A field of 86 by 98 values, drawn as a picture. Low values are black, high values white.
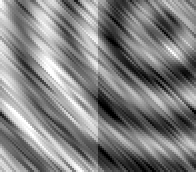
Seam: vertical, 50% of the way across, the left part higher. Rings: centred on the top right. Ninth with the lowest average: bottom right. Mirror symmetry: none. Average level on the scale: 50%.
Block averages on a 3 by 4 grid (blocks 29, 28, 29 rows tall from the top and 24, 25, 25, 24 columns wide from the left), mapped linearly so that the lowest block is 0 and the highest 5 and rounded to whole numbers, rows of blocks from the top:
5513
4511
4401
